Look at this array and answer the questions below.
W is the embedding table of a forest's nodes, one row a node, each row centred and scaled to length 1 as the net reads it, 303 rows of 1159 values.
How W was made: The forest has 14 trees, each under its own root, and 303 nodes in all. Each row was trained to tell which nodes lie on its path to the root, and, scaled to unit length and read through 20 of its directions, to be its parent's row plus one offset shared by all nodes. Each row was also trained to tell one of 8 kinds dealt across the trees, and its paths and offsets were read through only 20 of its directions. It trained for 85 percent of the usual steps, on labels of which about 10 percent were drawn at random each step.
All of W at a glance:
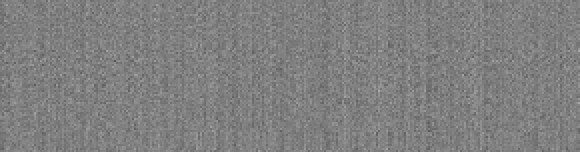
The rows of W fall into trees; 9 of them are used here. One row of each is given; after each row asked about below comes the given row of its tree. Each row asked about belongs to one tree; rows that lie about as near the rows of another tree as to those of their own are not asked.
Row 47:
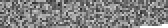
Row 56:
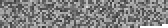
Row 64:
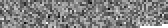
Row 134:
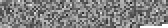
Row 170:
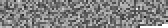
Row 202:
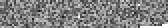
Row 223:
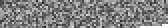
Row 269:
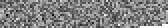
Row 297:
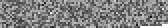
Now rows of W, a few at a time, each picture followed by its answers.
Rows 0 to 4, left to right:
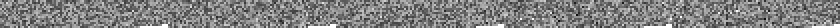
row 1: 202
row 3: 170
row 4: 223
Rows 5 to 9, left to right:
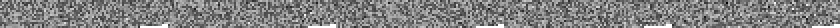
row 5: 202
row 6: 134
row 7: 297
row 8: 269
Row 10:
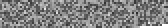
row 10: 47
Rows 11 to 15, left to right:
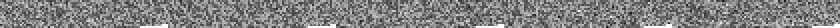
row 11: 269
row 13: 269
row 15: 297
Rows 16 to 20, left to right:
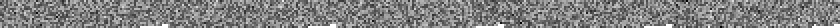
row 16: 223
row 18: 223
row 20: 47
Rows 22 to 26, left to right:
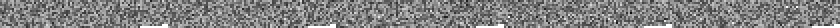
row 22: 202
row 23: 202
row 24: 269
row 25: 269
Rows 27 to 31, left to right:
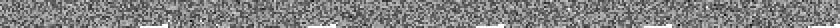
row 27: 297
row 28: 269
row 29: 47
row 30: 47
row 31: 170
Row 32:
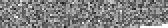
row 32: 223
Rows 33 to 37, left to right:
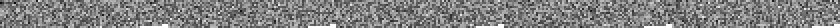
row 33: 223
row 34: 297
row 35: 269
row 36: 64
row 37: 47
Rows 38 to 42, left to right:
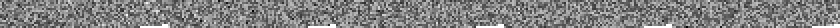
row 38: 64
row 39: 47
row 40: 269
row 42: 269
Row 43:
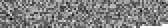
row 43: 47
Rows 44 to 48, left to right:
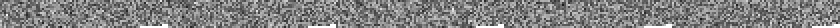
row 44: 297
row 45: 297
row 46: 64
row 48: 223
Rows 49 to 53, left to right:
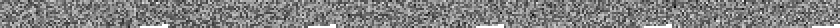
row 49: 223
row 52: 170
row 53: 64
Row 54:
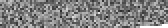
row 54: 202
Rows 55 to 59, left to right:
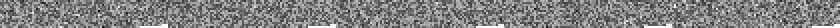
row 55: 223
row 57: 47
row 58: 297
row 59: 202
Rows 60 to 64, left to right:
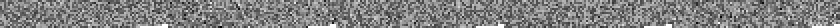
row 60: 47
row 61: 64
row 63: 269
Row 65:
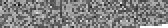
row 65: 56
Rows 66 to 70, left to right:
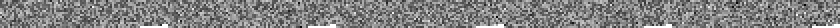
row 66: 297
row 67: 56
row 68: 47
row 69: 269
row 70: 269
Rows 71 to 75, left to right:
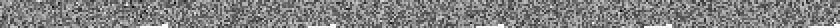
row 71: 202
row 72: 297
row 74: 269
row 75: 202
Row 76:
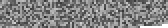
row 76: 297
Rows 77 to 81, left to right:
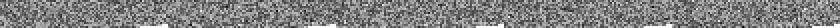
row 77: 47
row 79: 202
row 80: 269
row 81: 297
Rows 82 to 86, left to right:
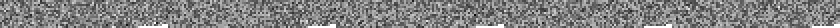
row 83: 134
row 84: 47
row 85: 202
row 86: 297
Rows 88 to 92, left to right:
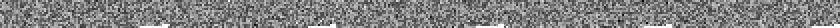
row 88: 269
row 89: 170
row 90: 47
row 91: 47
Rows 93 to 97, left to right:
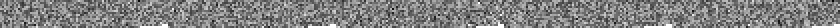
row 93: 56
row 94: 269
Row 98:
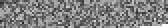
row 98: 223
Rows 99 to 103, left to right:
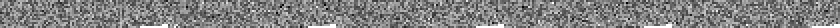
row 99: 47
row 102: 202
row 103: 223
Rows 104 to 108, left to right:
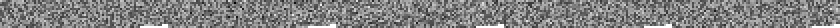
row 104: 134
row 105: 47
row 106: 223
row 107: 64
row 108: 269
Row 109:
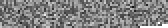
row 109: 297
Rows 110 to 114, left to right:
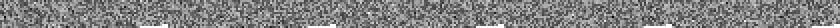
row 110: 64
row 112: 56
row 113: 269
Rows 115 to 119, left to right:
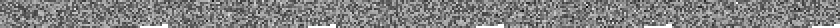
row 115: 297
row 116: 297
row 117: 56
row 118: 202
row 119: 297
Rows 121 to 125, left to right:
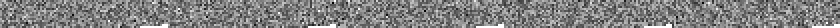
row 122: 170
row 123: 56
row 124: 297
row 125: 64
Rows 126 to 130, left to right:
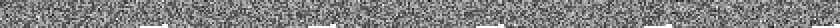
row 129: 269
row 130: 47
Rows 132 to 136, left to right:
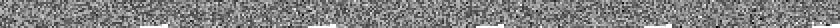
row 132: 223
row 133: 269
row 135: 202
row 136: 64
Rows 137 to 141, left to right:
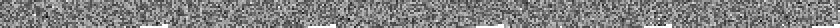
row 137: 64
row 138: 223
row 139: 223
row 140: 297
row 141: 269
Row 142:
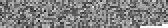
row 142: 297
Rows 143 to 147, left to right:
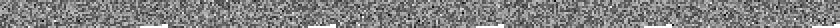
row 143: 223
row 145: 269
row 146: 297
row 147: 202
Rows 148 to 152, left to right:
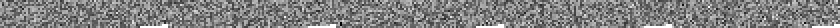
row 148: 223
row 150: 223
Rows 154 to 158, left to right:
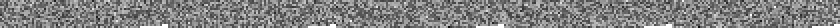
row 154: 223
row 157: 202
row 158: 170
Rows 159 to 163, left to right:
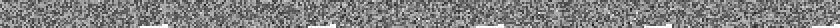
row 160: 56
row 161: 47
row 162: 297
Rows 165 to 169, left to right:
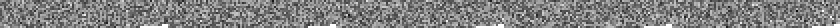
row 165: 134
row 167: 47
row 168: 297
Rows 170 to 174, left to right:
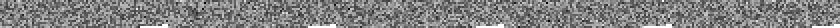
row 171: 134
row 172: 202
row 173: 47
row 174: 56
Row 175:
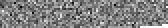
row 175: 64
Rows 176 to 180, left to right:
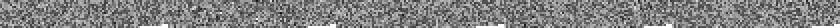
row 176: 269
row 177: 56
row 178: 223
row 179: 297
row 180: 297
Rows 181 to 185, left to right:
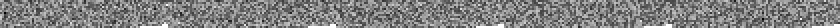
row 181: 202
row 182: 47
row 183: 202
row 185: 223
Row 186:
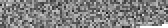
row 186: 202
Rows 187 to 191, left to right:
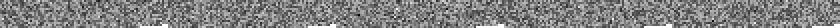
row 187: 297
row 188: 202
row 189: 223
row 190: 47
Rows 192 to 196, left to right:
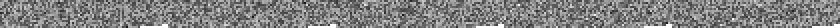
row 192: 47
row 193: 202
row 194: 297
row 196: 56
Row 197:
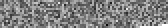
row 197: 223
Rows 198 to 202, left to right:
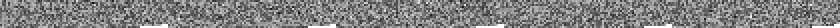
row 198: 134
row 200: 269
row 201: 223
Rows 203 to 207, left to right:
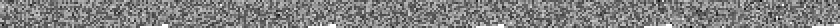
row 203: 269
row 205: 223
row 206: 269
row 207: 134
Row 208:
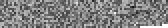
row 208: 223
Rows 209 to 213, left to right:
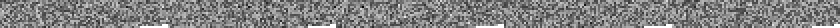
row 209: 269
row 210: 170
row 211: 223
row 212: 64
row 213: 297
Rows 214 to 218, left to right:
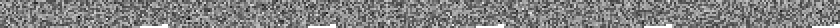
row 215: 202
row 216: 223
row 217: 47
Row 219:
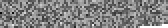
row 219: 269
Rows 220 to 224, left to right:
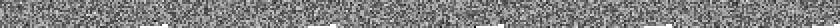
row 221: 202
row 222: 223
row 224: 223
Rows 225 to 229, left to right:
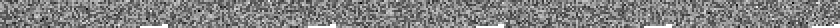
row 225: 269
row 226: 202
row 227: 297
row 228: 269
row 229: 223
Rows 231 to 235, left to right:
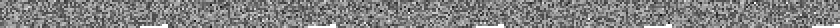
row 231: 269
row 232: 202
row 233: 297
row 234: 64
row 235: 134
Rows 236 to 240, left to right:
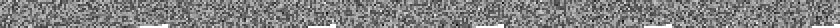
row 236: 223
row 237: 170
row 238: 223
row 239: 56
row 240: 269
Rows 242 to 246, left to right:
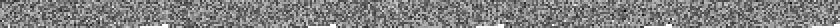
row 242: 269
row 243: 297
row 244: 64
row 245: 56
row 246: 202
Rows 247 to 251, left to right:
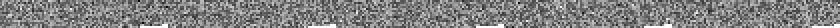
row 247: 202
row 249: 297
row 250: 64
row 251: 202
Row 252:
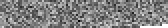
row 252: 297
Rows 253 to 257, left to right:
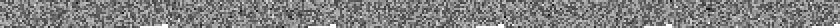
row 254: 56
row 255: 202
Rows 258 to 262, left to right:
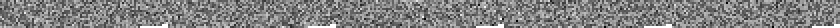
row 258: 202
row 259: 202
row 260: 64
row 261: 269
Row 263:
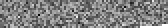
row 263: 64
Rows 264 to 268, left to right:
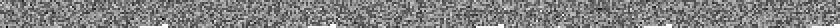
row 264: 47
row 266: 297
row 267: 269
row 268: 47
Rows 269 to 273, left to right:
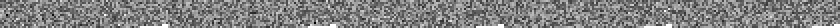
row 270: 47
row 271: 223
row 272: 47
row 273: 47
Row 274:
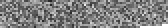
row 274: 297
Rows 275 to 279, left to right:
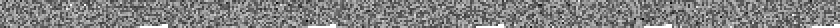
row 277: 170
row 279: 47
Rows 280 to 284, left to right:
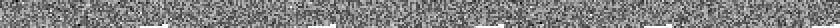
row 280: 170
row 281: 223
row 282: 47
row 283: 47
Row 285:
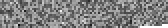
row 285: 134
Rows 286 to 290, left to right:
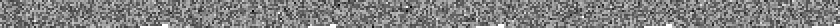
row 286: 297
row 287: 47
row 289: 297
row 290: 47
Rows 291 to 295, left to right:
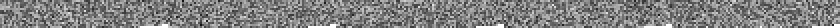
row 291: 269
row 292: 297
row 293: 223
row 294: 47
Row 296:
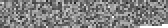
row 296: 47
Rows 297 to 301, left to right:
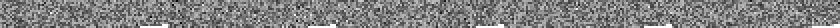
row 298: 47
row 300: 269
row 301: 223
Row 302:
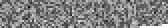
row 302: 223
